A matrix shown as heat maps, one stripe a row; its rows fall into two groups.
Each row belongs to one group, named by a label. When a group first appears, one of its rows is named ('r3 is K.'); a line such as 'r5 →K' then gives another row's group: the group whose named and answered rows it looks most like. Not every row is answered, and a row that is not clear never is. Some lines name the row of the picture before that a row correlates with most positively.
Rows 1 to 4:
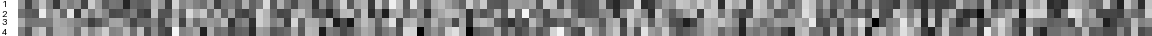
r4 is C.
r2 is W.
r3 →C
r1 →W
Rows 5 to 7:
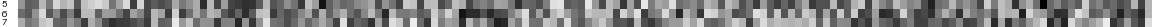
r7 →W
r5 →C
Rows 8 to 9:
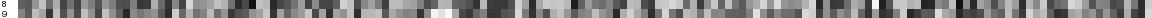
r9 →W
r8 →W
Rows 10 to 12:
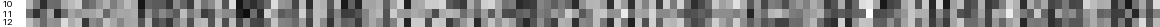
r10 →C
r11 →C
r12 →C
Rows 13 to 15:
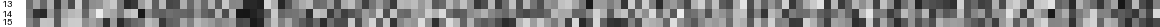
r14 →C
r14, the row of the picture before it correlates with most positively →10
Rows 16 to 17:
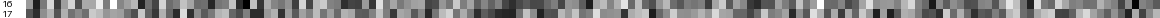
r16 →C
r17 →W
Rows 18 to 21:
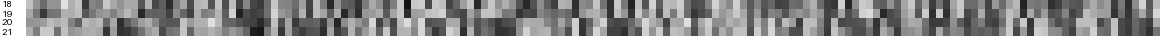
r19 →C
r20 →W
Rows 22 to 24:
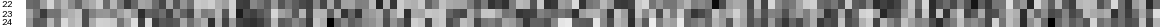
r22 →W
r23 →C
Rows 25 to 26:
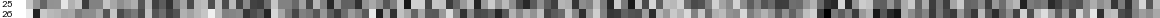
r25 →C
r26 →W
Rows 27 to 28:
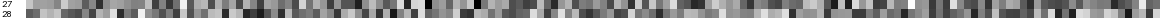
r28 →W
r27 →C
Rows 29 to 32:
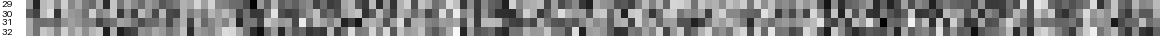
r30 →W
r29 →W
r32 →W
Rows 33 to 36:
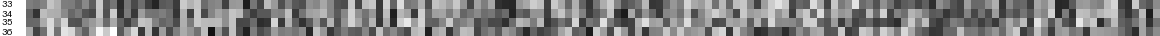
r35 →W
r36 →C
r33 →W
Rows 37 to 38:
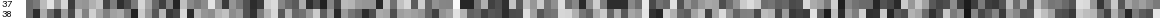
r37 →W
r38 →W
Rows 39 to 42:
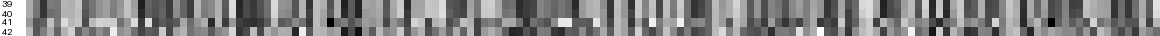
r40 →C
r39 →C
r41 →C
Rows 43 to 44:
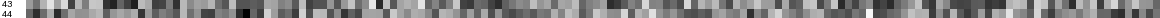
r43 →W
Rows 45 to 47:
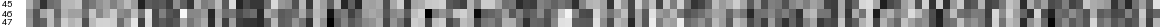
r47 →C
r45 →C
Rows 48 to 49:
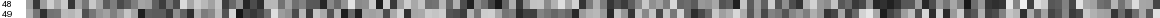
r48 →W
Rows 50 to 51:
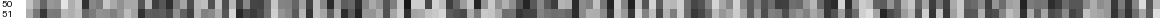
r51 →C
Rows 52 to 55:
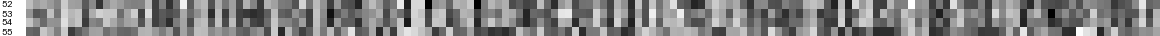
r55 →W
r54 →C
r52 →C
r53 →C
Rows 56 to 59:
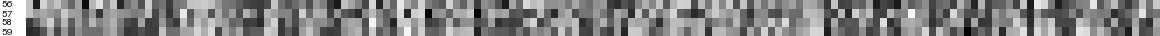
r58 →W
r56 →W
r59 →W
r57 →C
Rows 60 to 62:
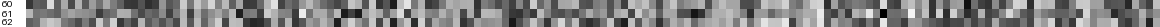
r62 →W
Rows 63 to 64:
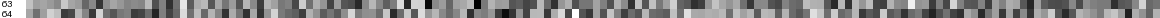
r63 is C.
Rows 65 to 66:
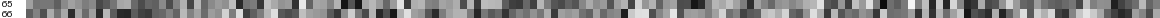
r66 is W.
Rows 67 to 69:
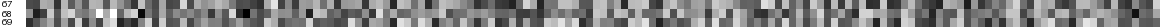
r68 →C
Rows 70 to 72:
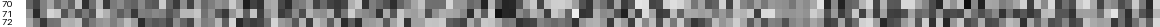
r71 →W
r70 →W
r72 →C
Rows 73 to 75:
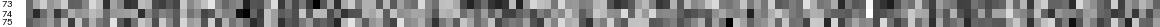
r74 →C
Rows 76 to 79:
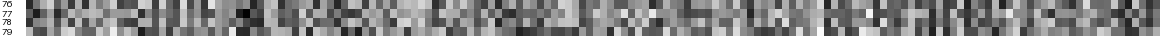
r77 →C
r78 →W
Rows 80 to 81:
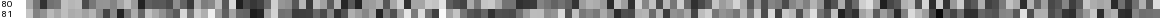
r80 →C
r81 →W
